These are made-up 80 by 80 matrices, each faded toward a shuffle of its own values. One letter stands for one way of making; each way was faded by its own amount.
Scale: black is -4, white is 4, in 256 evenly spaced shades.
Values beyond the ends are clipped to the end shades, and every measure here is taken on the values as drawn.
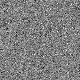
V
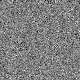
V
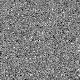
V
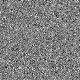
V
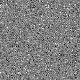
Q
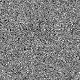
V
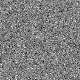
V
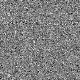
V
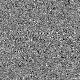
V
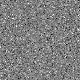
Q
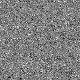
V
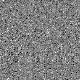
Q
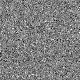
V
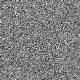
V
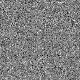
V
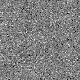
Q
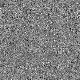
V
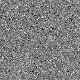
V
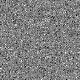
Q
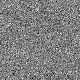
V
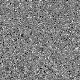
Q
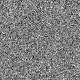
V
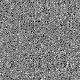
Q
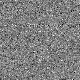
V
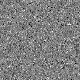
Q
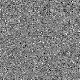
Q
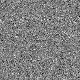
V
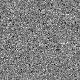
V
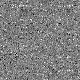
Q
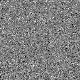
V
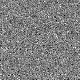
V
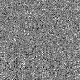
Q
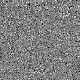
Q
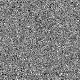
V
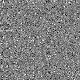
Q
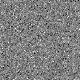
Q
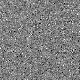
Q
